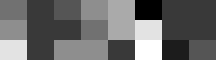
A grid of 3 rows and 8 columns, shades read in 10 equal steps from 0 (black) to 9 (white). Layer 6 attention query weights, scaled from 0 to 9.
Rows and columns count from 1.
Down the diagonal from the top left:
4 2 5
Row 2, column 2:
2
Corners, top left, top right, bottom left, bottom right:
4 2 8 3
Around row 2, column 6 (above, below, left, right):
0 9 6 2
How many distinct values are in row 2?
5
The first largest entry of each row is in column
5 6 6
